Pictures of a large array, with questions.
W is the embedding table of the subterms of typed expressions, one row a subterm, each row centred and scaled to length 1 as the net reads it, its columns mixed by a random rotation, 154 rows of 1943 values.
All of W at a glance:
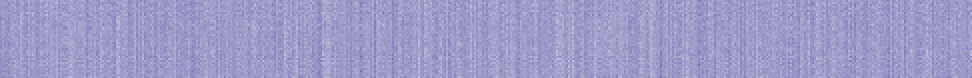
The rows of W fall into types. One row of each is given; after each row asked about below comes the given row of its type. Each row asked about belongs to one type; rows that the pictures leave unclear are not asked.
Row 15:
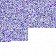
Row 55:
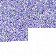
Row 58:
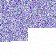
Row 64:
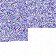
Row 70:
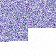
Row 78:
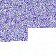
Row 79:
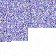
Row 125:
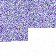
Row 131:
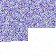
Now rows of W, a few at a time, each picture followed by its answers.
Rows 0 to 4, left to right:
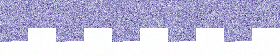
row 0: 125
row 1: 70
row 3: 55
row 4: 78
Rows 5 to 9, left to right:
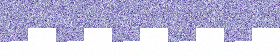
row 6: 125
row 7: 125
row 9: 15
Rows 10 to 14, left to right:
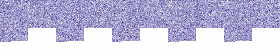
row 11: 15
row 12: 70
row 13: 55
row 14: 64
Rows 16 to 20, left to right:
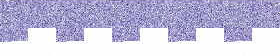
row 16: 58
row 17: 131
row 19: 70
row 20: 125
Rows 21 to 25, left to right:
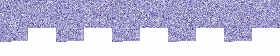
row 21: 58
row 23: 15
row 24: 15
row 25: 70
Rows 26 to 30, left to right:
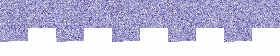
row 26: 64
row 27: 78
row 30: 131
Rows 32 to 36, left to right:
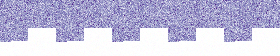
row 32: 78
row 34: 125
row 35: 125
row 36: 55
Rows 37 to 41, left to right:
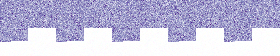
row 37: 15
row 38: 15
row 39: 125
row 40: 58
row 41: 70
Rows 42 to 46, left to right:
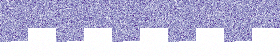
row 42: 58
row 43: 78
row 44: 78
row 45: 58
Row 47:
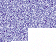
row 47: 79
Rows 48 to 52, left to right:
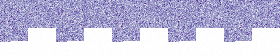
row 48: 131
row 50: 79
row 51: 79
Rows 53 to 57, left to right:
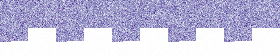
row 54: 58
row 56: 125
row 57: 70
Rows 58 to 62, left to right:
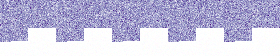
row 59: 55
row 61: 58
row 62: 15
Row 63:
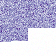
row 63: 125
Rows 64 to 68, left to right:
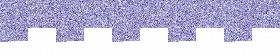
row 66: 58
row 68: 55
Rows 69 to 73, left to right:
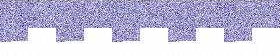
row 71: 15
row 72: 64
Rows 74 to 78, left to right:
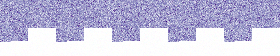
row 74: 131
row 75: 15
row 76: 131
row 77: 125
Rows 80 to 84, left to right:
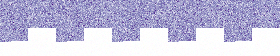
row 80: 64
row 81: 58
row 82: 55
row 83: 131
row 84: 79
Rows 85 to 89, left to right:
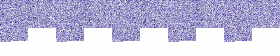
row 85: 78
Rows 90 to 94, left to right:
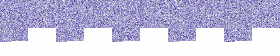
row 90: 64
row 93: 58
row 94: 15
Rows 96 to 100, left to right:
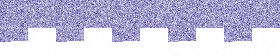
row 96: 15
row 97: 15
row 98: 15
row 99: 131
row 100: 70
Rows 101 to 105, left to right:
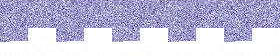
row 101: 70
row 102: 58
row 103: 55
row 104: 55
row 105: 58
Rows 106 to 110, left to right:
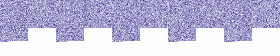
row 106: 70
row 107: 125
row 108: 131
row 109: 70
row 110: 64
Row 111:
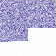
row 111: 64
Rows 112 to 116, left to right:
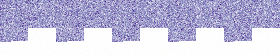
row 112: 78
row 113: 55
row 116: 70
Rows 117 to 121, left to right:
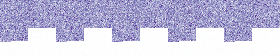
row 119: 15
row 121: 131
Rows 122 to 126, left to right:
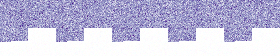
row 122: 55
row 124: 125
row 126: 58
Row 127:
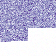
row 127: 78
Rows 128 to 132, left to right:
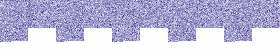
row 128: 55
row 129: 70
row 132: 64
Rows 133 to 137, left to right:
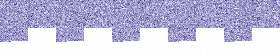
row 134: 131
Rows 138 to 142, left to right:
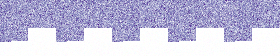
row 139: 58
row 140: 64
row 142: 55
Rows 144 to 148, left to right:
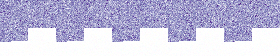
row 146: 125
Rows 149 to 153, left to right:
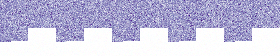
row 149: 125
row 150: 70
